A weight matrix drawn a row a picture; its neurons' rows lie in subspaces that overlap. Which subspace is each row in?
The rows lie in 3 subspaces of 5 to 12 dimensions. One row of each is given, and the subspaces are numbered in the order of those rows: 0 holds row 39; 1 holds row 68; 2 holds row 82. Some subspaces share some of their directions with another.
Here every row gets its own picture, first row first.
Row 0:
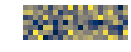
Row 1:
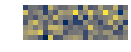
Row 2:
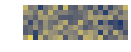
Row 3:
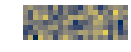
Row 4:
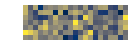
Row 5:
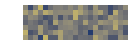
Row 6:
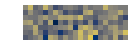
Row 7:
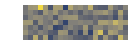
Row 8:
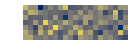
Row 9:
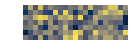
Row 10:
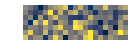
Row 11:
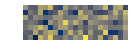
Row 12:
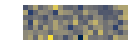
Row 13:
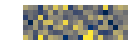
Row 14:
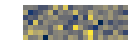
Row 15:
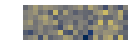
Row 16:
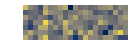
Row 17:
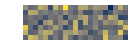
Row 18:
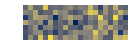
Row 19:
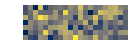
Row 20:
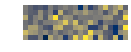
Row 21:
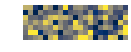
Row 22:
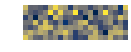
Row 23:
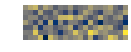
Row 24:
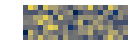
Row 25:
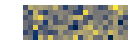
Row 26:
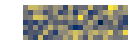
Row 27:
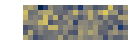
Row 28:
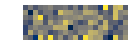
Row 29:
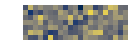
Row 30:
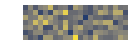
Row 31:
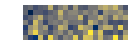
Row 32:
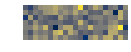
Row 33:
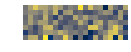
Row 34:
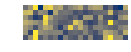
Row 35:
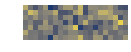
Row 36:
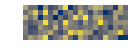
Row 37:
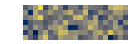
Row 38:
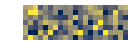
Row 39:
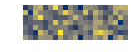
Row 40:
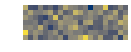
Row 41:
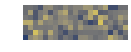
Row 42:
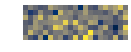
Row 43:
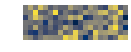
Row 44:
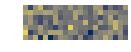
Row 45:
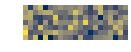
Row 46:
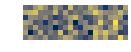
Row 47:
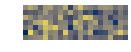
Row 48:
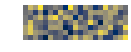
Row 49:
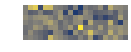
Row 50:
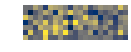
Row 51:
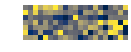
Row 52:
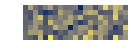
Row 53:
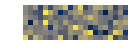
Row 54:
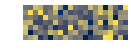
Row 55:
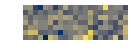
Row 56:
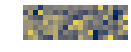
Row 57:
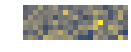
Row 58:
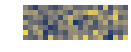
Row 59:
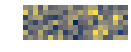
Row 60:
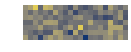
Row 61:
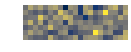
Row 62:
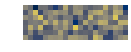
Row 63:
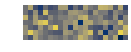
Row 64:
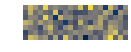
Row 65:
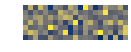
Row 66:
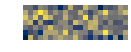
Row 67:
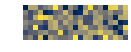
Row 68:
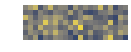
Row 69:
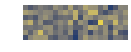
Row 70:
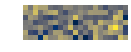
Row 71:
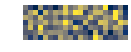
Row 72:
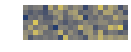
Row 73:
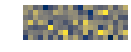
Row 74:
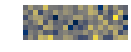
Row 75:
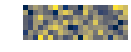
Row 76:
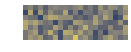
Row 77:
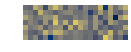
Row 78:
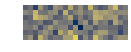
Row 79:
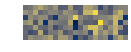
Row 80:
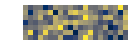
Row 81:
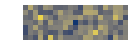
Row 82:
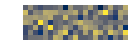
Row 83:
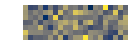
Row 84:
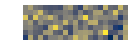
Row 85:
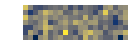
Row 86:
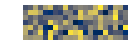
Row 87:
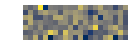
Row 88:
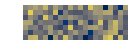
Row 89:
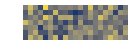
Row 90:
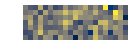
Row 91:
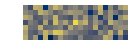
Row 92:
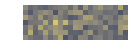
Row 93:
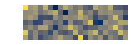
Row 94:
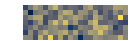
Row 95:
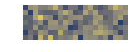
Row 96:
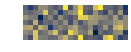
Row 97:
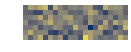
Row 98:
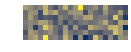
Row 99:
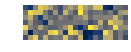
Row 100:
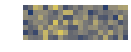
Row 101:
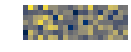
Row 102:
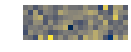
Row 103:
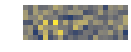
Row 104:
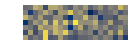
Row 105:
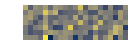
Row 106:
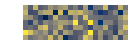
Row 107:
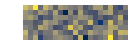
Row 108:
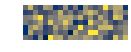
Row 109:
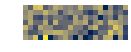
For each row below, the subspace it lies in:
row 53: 2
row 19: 1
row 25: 1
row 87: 1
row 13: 2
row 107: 1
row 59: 1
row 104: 0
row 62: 1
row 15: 1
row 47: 0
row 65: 2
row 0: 1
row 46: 0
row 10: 2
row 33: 0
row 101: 0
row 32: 2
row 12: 1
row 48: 2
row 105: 2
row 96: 2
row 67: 0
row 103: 1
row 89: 0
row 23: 1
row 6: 1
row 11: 2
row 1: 2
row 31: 2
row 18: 0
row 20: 0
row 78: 1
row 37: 1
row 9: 1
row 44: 0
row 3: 2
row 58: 0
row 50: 0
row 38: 2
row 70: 1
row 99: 2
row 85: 2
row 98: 0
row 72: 2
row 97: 2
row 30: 1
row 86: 2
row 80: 1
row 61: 2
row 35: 1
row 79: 1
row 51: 1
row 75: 1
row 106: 1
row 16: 2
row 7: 2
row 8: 2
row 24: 0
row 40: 0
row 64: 0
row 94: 1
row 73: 2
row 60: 1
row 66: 2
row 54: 0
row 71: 1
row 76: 1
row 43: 1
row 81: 1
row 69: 1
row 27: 2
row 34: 1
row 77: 0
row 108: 1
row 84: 2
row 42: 0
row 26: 1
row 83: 0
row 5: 0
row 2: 2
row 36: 2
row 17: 2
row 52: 2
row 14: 2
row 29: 2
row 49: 1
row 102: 0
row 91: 0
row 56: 1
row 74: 0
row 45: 0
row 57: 1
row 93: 1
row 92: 1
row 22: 2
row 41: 1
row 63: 2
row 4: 1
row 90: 1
